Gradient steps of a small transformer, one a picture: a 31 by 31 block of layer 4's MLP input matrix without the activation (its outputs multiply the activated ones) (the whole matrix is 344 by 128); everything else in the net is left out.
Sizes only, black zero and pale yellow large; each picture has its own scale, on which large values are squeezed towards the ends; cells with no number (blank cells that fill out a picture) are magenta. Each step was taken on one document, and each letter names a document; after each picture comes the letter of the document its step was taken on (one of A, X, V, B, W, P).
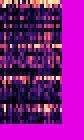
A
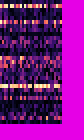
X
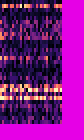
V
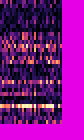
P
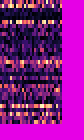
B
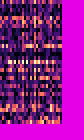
P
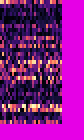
P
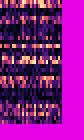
P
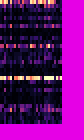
A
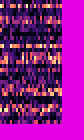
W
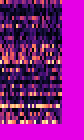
W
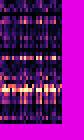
V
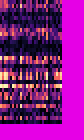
V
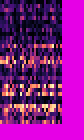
W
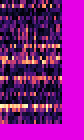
P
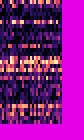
B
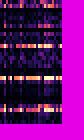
A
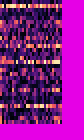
X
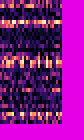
B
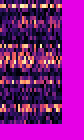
P
